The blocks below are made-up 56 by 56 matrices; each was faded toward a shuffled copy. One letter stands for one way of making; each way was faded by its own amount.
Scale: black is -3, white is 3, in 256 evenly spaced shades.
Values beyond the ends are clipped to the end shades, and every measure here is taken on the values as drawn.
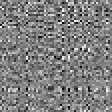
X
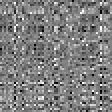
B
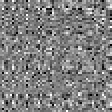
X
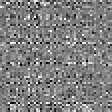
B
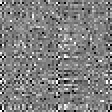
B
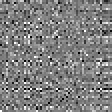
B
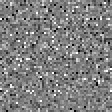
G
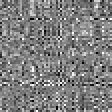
X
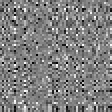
B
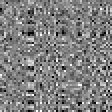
X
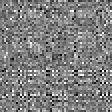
X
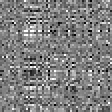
X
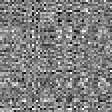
X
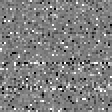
G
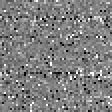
G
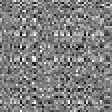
B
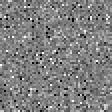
G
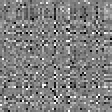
B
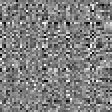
X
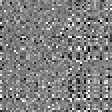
B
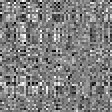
X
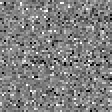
G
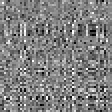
X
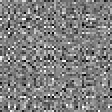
X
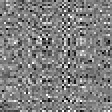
B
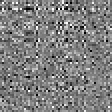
X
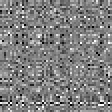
B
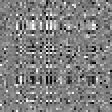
B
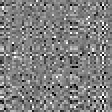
B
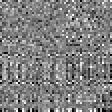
X
